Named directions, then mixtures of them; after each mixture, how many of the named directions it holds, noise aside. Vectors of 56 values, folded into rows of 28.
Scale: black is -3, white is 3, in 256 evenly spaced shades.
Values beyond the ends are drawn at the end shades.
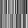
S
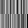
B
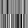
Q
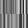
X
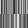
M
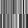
two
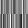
three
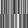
one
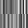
one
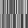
one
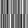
two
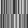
one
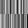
one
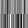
one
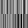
two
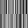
two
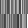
three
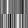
one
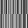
three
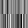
one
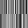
two
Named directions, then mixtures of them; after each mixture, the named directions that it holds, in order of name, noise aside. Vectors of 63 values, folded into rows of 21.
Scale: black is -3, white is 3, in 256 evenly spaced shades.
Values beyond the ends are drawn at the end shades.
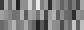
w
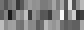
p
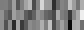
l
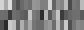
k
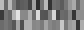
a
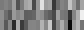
l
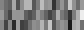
l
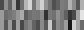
l, w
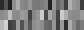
k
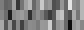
l, p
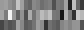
p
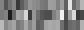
p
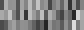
p, w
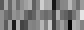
l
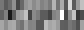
p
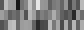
k, w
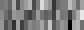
l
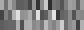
a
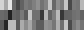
k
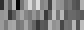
p, w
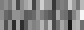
l
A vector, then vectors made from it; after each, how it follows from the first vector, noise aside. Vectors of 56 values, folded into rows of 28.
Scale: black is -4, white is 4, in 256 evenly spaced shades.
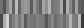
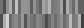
copied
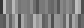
reversed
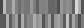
reversed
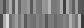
copied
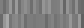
shrunk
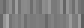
shrunk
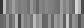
reversed
